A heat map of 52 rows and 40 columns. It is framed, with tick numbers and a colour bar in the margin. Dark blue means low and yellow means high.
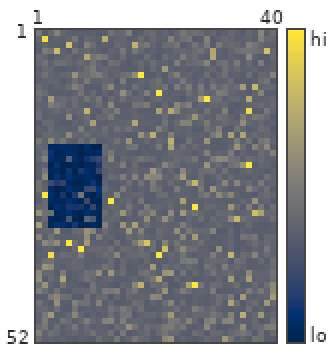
On average the colour sits 40% of the way up the scale. In the middle left lies a patch that is lower than the rest. The middle left is the ninth with the lowest average.
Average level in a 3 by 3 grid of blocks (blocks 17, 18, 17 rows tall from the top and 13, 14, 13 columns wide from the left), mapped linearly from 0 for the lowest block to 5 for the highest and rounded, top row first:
555
055
555
